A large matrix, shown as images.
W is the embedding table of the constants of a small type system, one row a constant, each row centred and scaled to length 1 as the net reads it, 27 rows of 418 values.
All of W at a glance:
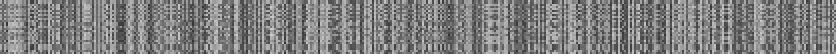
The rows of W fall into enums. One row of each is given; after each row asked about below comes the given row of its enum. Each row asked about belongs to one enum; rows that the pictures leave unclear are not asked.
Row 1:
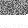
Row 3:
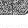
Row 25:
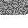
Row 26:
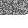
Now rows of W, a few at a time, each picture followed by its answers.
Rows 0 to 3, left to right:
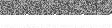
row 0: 1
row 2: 26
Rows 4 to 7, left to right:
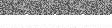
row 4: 26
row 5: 1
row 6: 26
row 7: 1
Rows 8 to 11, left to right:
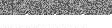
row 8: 3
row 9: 1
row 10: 26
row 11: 25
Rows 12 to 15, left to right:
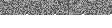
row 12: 25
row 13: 1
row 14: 3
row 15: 25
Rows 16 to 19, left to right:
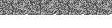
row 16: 26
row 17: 3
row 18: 26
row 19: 26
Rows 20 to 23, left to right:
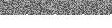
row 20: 25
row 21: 26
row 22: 1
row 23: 1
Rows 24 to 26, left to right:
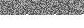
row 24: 1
